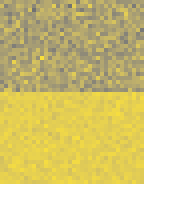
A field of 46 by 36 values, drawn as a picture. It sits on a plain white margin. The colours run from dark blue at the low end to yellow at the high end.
The table splits into 2 rows of 1 panel. Panel 1,1: high, fine-grained. Panel 2,1: very high, fine-grained, faint in contrast.
